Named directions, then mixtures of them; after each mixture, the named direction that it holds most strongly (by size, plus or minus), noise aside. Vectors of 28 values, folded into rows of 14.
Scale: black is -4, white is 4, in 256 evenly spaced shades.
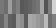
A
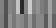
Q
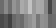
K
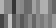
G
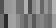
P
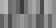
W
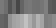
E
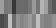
G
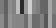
Q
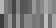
G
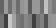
P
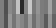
Q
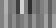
Q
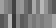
G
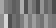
P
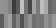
G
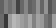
E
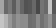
K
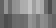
K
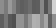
A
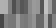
W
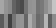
W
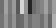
Q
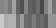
K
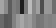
W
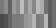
K
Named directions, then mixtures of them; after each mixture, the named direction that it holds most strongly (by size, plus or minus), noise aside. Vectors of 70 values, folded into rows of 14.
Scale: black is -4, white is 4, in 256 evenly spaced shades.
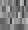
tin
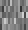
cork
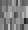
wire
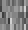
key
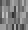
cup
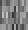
cup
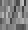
tin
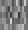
tin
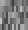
cup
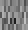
cork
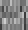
cork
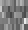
wire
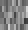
wire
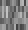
cup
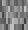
key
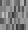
cup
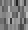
tin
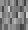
tin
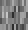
cup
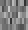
tin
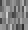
cup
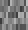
cork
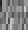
key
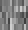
key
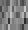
wire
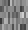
cork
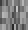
cup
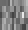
cup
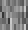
key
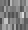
cork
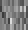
key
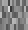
tin
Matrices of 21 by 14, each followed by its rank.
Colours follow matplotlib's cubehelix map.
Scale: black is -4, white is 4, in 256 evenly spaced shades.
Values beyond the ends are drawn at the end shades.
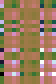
one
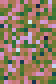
full rank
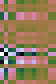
one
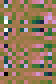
two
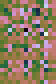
three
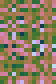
three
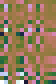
two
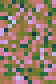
full rank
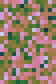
full rank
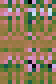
two
